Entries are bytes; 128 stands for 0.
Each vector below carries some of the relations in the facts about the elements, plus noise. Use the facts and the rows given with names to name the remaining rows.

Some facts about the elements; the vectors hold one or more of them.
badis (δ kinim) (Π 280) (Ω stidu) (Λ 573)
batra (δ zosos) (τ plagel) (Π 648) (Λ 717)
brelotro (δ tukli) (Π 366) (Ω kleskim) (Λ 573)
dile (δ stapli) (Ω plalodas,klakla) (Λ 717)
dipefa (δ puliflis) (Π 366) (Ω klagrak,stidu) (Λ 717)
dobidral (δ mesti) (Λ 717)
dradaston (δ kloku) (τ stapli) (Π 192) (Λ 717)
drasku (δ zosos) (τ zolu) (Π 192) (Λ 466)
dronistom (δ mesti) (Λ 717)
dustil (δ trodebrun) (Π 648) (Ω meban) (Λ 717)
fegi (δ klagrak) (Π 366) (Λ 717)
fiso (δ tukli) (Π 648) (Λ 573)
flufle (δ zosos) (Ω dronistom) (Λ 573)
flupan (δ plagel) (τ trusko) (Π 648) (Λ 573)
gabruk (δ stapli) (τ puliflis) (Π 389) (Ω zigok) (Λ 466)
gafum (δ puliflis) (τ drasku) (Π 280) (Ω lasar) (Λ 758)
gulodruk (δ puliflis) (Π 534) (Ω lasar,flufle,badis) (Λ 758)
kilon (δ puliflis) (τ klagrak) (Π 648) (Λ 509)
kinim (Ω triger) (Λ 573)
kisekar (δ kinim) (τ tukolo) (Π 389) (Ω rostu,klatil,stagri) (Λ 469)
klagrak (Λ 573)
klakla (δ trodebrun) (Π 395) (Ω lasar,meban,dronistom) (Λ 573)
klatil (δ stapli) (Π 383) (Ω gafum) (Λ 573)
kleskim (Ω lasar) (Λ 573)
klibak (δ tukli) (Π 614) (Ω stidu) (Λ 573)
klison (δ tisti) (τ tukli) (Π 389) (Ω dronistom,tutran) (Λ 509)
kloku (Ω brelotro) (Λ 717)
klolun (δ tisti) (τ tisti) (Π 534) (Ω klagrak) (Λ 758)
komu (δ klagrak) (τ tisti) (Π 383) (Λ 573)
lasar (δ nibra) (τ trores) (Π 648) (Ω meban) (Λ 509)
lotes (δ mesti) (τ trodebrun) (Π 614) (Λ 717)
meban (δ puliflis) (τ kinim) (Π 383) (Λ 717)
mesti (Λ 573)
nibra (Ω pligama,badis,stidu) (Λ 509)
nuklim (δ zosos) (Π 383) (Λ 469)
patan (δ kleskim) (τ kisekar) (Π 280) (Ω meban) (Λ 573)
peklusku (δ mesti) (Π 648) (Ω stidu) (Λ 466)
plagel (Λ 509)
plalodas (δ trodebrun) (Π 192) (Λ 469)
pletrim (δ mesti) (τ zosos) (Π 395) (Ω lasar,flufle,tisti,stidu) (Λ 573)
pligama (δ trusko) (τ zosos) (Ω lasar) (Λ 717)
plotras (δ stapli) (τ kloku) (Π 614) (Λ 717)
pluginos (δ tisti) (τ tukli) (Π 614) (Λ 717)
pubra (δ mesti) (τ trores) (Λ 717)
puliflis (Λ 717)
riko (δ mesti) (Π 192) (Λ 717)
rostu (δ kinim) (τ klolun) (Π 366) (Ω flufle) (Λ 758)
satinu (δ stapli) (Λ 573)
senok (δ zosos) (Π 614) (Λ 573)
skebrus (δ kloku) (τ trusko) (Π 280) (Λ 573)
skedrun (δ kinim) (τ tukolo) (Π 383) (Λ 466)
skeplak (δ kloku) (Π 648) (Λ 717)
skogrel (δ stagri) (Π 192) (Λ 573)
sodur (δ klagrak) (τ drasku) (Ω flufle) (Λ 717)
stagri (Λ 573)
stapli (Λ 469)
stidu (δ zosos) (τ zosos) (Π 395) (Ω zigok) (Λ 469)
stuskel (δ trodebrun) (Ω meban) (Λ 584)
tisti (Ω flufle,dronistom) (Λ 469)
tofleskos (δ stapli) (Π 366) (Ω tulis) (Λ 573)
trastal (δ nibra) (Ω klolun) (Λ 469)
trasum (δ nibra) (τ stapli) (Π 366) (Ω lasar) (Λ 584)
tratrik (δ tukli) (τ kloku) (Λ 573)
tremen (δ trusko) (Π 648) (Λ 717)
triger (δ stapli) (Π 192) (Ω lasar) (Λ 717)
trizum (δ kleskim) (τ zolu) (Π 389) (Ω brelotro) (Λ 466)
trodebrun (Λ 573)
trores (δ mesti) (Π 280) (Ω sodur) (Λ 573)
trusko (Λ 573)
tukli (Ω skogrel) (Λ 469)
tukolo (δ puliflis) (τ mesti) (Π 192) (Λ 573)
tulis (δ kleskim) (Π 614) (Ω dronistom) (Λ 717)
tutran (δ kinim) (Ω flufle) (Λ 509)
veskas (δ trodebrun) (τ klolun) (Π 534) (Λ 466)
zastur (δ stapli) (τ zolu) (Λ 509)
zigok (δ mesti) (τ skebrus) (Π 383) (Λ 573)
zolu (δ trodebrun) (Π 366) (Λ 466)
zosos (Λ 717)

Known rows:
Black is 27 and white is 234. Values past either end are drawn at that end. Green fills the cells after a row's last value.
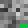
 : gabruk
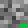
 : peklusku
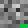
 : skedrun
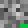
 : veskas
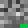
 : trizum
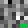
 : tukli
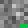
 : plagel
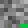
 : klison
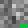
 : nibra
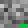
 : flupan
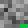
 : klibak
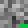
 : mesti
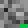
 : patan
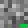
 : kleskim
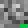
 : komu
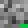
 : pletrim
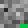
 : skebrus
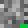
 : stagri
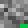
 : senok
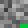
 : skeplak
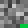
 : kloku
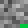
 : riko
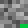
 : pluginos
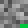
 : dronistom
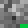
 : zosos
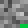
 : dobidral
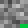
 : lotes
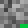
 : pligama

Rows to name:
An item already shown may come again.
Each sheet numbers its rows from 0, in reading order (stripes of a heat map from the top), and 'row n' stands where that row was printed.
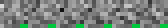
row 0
stagri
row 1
fegi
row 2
badis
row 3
trores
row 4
rostu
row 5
stuskel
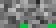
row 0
stidu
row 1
trasum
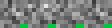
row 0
stuskel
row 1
zigok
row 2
tulis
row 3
stuskel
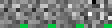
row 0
skedrun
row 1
skedrun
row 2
puliflis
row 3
skogrel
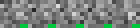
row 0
plotras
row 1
skebrus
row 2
klatil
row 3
fiso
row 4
stapli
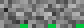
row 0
patan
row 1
plalodas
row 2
pluginos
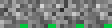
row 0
zolu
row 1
puliflis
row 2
brelotro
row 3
puliflis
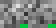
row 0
klagrak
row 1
pletrim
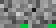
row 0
satinu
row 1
badis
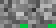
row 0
dile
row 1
dipefa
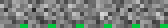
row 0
satinu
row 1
tukolo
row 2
meban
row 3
stapli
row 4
kisekar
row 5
gafum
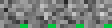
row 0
patan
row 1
tisti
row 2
trasum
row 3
zastur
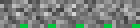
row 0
kilon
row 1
lasar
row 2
drasku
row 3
sodur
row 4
trodebrun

